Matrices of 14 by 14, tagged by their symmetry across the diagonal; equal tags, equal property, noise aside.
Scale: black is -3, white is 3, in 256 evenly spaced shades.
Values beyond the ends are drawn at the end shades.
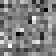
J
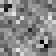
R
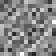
R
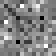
R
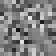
J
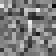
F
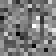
F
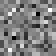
R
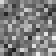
R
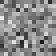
F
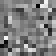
J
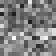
F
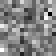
F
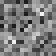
R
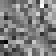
J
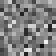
J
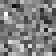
J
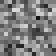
F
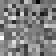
J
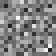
R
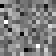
F
